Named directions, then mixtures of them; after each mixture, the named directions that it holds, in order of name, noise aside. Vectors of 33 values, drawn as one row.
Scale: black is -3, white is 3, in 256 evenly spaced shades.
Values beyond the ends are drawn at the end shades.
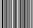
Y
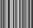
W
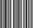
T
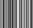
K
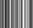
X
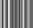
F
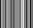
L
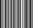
K, L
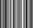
L, T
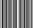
K, Y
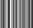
W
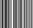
T, X, Y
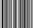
Y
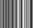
K, X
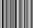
F, K, Y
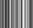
X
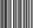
T, Y
